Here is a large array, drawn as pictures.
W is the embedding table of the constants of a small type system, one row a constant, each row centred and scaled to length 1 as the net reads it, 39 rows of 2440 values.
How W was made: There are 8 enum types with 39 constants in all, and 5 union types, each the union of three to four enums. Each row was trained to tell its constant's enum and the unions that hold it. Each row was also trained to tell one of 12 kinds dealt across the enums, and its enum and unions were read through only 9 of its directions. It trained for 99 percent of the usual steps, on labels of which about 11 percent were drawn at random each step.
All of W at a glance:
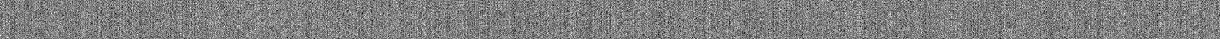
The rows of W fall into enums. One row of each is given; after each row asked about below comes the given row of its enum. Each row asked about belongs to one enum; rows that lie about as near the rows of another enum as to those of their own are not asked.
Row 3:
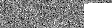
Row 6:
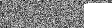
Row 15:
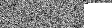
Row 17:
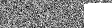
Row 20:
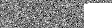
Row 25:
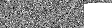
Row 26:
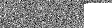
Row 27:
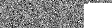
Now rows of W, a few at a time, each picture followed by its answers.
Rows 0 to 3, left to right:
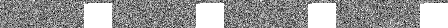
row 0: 3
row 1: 26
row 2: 26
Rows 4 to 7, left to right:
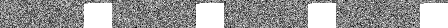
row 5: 26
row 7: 20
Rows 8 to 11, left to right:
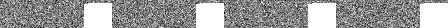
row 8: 25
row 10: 3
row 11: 20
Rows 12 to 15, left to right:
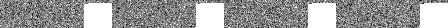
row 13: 17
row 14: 17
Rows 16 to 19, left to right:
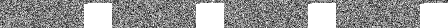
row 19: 6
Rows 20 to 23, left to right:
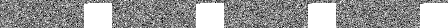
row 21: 27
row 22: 25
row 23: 26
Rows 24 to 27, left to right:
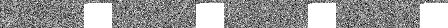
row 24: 20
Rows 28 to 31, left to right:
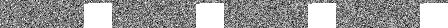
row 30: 17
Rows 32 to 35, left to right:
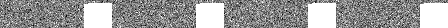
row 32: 3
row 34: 15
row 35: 20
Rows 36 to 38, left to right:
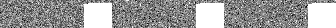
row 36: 15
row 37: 6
